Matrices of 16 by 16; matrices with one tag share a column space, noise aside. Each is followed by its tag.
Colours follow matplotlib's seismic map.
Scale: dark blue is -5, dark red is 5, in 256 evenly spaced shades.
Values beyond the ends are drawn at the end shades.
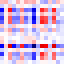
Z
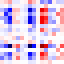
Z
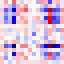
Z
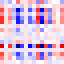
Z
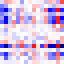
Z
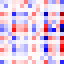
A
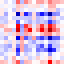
A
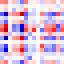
A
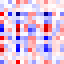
A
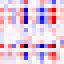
Z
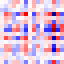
A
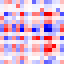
A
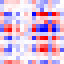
A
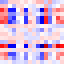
Z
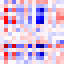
Z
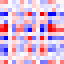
A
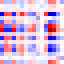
A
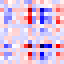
Z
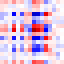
A
